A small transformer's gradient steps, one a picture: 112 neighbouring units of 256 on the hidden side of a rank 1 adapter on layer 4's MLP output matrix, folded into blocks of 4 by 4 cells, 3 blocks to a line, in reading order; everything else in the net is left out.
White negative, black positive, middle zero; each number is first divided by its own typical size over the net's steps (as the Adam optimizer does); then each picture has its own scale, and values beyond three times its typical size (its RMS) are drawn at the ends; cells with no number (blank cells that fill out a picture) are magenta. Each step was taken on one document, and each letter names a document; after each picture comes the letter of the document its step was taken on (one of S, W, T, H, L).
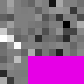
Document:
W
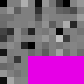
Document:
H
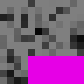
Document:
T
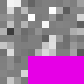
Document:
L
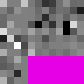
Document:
H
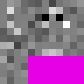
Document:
W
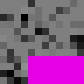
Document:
T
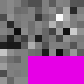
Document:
W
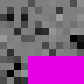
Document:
T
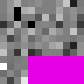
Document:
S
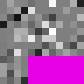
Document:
S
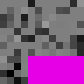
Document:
T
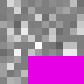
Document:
S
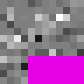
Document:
W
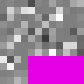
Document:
S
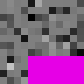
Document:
L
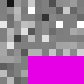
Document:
S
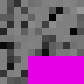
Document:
L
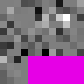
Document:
W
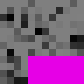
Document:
T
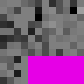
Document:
H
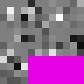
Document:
T
